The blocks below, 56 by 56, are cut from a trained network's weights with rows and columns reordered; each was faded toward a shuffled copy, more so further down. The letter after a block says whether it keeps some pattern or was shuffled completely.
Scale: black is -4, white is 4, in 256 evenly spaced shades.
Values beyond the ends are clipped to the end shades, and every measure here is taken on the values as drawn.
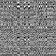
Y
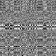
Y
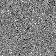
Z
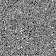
Z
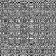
Y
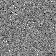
Z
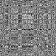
Y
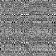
Y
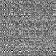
Y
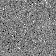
Z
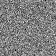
Z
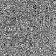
Y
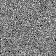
Z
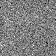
Z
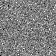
Z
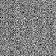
Y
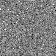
Z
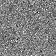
Z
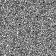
Z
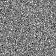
Z
